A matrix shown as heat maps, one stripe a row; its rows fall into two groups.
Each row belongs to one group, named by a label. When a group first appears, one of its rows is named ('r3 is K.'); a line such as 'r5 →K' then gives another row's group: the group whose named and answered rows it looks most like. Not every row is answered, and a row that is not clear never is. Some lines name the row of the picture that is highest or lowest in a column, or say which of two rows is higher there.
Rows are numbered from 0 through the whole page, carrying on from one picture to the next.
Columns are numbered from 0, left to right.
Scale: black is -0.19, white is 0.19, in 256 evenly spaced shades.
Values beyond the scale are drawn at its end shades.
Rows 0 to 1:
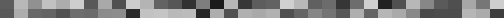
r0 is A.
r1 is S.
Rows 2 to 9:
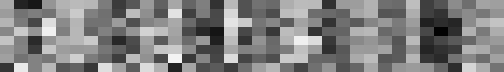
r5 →A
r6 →A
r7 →A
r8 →A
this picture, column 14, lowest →5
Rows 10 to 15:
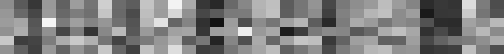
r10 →S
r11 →S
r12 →A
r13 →S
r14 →A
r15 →S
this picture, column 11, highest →12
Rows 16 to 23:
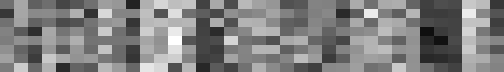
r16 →S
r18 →S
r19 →S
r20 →A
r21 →S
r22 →A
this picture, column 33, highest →17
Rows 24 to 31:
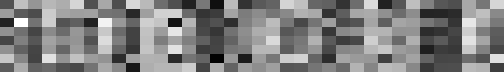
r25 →A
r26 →S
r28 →S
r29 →S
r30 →A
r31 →S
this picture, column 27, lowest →24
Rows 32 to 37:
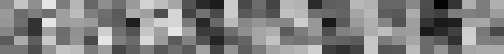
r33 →A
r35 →S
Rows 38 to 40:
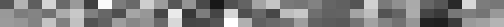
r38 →S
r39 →A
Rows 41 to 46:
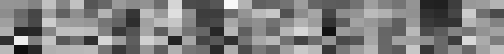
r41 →A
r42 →S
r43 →A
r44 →A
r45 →S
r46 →A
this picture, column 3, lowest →44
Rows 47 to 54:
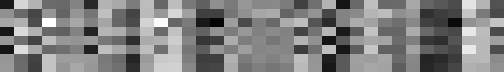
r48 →S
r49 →A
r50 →S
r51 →A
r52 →S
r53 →A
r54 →A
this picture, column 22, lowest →49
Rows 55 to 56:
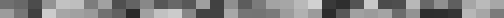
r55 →A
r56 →A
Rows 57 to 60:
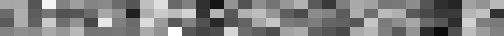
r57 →A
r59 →S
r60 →A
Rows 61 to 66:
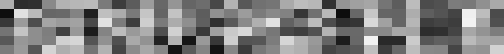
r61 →A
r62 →S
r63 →S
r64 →S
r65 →A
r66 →A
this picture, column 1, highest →62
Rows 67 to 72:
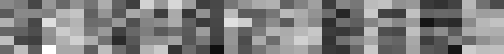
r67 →S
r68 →A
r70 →A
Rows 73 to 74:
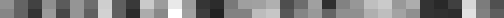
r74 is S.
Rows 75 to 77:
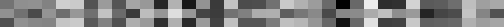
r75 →A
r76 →S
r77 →A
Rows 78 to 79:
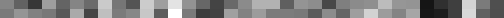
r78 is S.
